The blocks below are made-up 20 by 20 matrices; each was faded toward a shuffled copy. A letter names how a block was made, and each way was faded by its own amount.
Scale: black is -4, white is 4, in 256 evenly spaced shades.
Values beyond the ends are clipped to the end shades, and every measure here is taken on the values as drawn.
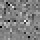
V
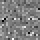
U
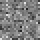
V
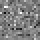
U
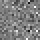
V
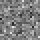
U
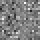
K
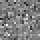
U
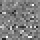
U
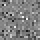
U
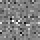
U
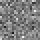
K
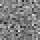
U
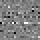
V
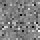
U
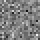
K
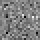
U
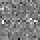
V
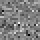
U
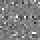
V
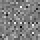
U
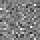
K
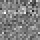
K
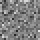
K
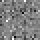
V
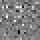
V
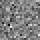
K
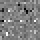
V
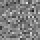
K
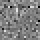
U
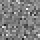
U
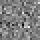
K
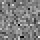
U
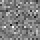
K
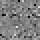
V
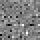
U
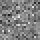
K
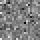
K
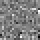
K
